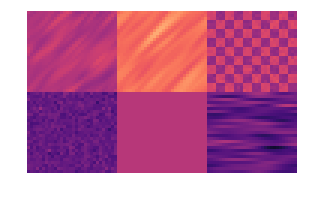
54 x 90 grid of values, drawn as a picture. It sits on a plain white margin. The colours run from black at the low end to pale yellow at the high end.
It is made of 2 by 3 panels. Panel 1,1: middling, slanting up to the right, faint in contrast. Panel 1,2: high, slanting up to the right, faint in contrast. Panel 1,3: middling, checkered. Panel 2,1: low, fine-grained, faint in contrast. Panel 2,2: middling, flat. Panel 2,3: low, streaked across.
